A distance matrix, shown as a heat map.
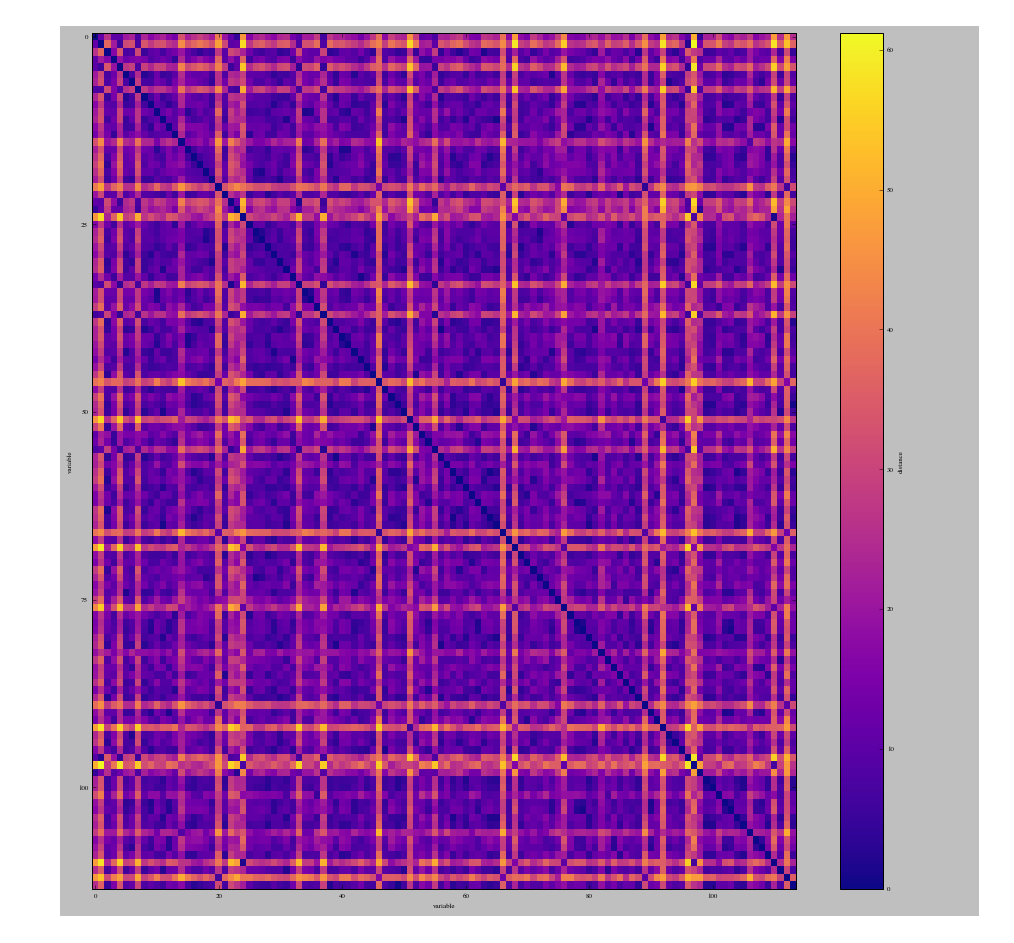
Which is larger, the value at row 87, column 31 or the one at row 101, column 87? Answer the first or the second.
the second
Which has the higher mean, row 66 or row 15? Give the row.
66
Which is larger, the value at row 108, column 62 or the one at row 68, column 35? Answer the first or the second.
the second
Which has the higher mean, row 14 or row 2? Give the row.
14
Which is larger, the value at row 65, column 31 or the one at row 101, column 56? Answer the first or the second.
the second
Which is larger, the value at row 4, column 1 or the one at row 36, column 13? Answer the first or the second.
the second
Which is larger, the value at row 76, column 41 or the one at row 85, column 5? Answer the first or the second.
the first
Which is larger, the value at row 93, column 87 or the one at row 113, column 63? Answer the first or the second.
the first
